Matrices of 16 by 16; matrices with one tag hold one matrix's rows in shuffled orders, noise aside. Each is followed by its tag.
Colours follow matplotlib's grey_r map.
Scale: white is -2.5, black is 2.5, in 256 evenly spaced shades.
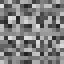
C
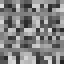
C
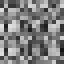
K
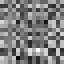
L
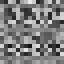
C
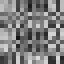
L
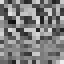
C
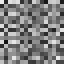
K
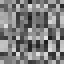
L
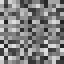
K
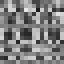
C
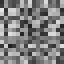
K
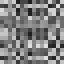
L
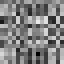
L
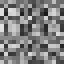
K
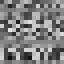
C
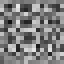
C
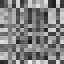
L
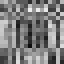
L
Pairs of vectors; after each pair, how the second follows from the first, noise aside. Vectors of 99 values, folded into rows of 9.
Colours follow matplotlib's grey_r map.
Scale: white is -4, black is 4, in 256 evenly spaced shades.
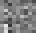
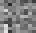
copied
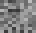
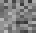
reversed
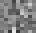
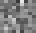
reversed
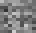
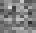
reversed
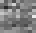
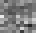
reversed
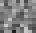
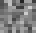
reversed
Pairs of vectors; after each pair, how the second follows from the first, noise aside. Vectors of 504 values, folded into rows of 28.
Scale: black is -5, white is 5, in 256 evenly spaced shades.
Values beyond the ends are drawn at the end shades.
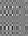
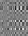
reversed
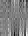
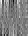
reversed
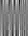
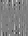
partly zeroed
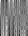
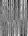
reversed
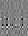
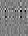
reversed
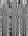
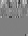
partly zeroed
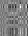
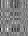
reversed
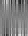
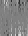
partly zeroed
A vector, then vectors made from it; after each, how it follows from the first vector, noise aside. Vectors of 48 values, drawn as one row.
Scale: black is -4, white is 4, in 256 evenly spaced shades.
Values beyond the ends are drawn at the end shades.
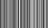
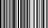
scaled up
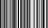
scaled up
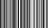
scaled up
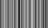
sign-scrambled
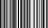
scaled up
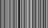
sign-scrambled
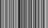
sign-scrambled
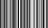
scaled up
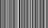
sign-scrambled
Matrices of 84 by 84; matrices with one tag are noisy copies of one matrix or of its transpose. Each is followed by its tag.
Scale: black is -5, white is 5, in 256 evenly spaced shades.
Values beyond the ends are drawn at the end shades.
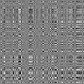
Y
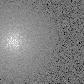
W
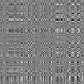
Y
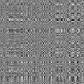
Y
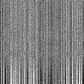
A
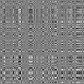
Y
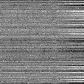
A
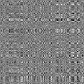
Y
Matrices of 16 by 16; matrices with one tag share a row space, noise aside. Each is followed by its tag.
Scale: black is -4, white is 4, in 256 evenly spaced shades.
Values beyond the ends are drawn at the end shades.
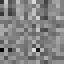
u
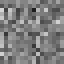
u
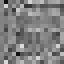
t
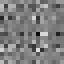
u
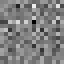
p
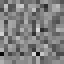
u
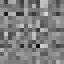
u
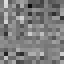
t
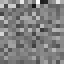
u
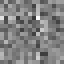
u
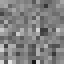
u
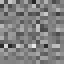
u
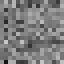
t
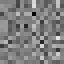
p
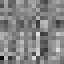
u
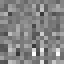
p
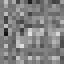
t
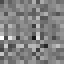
u
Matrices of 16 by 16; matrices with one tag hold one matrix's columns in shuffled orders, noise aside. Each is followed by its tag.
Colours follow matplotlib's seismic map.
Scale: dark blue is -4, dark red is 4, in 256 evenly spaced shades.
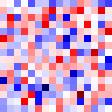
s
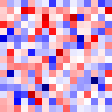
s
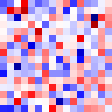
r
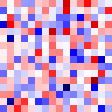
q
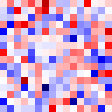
q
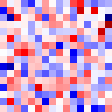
r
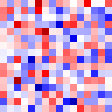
q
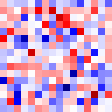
s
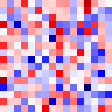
q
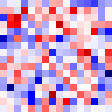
s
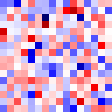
r
